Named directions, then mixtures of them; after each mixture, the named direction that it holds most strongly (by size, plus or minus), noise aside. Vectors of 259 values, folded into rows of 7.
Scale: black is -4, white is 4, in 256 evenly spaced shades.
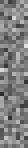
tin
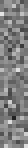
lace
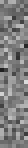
tin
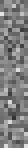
lace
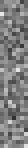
lace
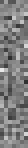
tin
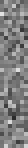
lace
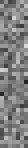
tin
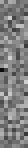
tin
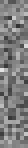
tin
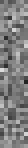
tin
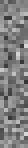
tin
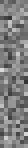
tin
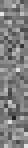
lace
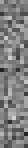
lace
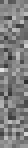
tin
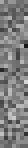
tin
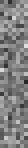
tin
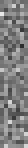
lace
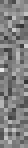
tin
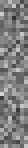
tin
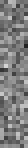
tin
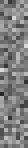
tin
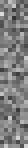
tin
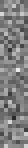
lace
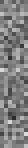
lace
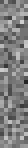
tin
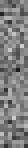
lace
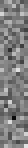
lace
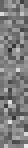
lace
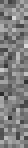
tin
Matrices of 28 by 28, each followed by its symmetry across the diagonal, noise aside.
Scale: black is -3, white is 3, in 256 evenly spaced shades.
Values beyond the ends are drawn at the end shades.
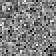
symmetric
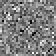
symmetric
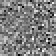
neither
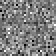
neither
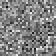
symmetric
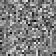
neither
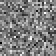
neither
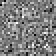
symmetric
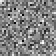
symmetric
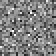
symmetric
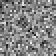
symmetric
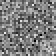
symmetric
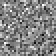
symmetric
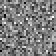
neither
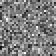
neither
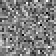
neither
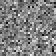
neither
